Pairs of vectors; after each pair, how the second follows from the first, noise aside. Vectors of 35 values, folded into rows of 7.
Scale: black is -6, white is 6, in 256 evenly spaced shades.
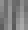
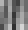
scaled up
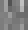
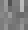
copied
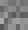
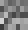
scaled up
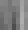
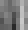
scaled up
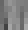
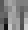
scaled up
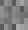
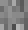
sign-scrambled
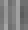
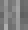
copied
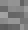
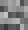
scaled up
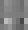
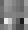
scaled up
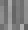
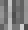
scaled up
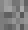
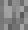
sign-scrambled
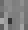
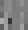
copied
